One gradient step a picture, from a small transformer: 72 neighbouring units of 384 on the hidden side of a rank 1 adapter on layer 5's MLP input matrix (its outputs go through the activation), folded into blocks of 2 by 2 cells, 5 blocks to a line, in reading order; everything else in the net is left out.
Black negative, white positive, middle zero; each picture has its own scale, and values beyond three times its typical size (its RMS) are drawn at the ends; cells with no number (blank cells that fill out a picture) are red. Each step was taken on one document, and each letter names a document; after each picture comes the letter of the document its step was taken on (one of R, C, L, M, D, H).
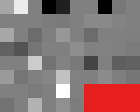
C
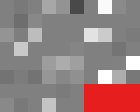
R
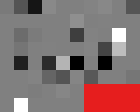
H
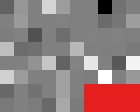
C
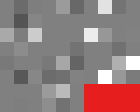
R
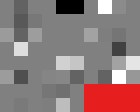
R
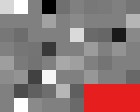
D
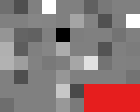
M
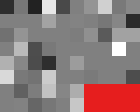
D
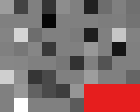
D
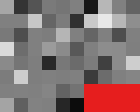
M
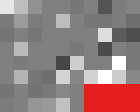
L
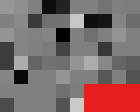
M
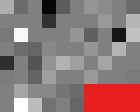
D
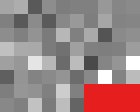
C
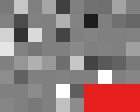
C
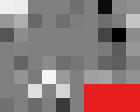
L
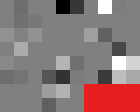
R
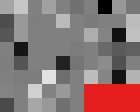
L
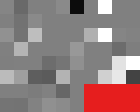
R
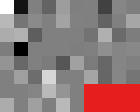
L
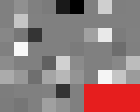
R
